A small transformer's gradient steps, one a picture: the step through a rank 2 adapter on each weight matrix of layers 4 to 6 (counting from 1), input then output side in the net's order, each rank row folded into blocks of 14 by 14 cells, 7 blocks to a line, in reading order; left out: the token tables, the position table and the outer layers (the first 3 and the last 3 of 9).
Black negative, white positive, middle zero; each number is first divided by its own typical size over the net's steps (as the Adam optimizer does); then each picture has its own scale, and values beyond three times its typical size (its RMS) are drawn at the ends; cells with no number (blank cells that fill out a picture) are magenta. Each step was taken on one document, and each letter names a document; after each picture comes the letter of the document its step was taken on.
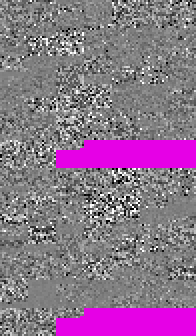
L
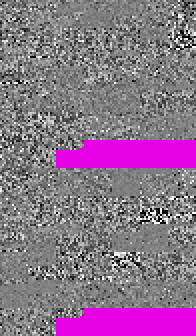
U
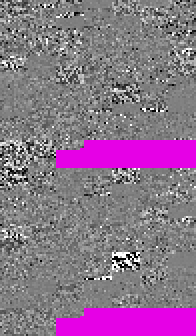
L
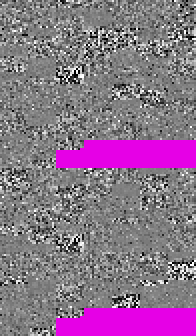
U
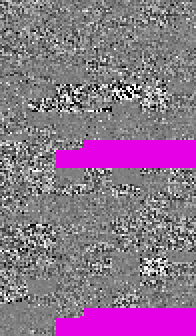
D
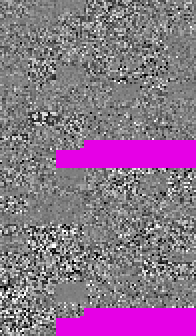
D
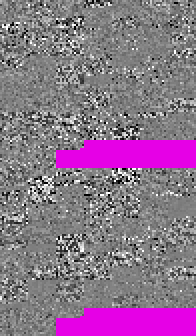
L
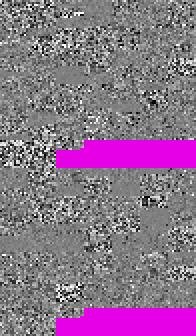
U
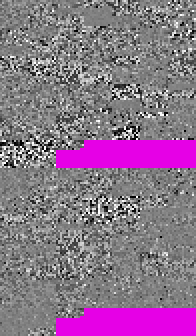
U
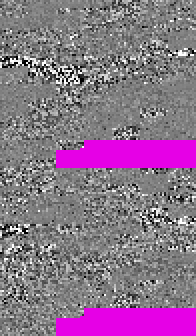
D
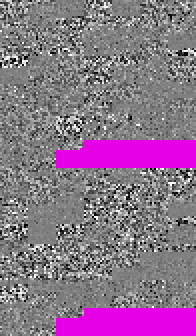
D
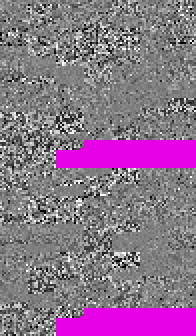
U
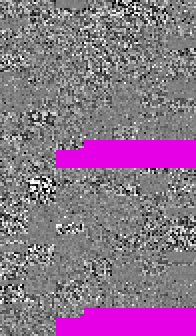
D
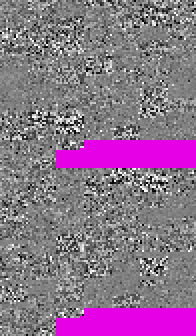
L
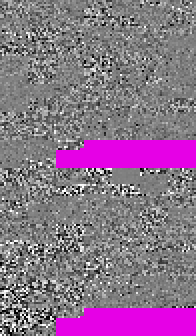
D
